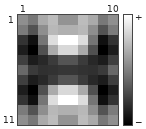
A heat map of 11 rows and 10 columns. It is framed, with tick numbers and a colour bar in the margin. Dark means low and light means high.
No single row or column stands out from its neighbours. The centre is the calmest part. No overall slope runs across the table. It mirrors both left to right and top to bottom. No seam splits the table. The field is mottled with small blotches.
